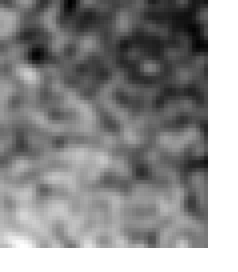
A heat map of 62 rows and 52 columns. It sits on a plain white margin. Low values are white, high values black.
Ninth with the lowest average: bottom left. Slope: up to the top right. Stripes: none. Mirror symmetry: none. Roughest part: top left.
